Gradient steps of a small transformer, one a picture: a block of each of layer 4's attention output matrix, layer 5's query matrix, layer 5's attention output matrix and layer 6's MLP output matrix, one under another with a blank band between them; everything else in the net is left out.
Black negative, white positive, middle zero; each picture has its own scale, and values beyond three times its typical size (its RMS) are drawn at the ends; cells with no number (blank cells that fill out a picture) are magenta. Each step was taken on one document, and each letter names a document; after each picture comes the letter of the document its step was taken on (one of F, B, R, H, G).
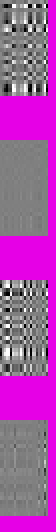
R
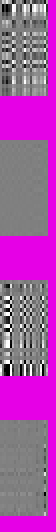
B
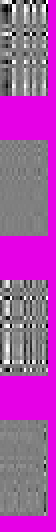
B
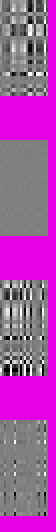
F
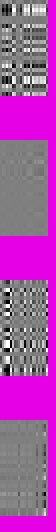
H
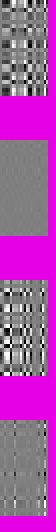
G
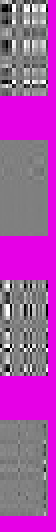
H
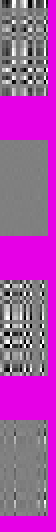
F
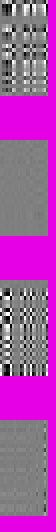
B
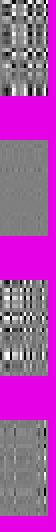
R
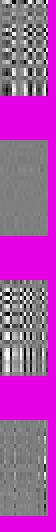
R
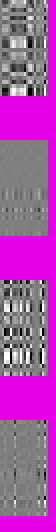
G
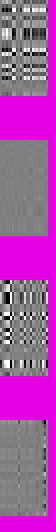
H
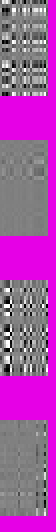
H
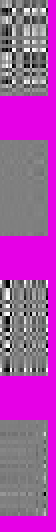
H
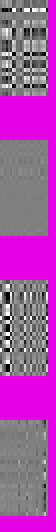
H
